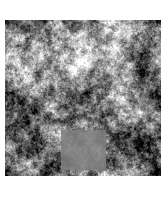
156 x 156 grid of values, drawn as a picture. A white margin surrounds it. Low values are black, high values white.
Ninth with the highest average: top middle. Average level on the scale: 50%. Odd rows or columns: none. Odd patch: calmer, in the bottom middle.
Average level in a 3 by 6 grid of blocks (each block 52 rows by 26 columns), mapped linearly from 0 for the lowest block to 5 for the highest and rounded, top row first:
4 4 5 5 5 2
2 3 2 2 4 2
1 1 3 3 1 0
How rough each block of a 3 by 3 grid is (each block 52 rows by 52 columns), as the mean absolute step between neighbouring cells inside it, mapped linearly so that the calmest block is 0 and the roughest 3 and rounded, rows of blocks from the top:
3 3 3
3 3 3
3 0 3
